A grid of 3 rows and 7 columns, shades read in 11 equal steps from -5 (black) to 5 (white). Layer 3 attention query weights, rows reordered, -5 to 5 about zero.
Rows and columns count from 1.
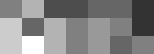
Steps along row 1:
up down same up same down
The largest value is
5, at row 3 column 2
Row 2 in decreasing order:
3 2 1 0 0 -1 -3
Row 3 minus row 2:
0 6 0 0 0 -1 3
